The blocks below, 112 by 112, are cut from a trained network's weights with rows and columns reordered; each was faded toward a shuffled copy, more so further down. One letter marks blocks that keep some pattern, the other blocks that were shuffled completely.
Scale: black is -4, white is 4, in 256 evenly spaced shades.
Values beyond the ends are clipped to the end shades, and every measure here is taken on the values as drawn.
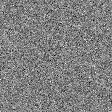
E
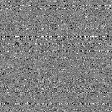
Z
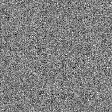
Z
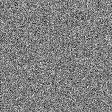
Z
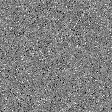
E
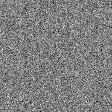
Z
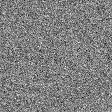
E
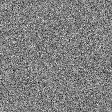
E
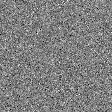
E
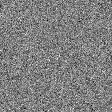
E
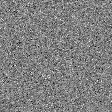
E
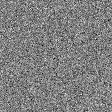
E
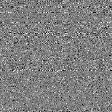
Z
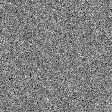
E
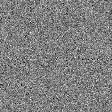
Z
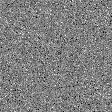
E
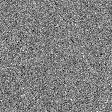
E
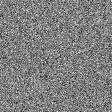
E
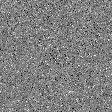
E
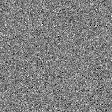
Z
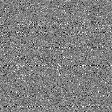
Z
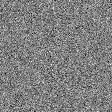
E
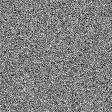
E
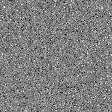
E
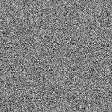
Z
